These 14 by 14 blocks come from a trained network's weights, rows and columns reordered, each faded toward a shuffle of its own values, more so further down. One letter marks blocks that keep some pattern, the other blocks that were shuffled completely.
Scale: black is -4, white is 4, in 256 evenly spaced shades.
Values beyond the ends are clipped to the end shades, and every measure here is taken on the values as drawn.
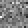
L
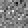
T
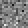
T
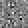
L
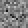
T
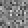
L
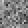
T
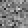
T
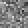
T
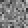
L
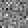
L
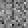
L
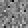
T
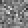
T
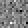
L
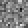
L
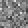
T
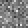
T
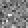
T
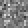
L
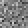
T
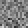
L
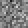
T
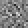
L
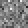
T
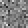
T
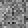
L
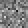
T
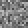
T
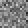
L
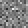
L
